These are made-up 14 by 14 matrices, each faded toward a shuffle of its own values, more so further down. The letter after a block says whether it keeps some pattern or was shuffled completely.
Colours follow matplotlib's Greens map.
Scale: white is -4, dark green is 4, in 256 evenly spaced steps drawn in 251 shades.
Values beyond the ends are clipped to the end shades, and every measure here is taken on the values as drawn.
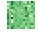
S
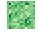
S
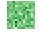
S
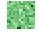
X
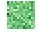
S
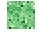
X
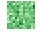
X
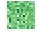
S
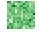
X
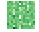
S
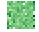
S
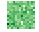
X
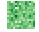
S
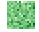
X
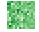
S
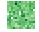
X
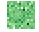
X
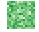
X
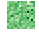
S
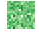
S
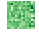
S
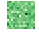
X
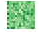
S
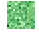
X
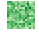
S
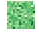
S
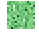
X
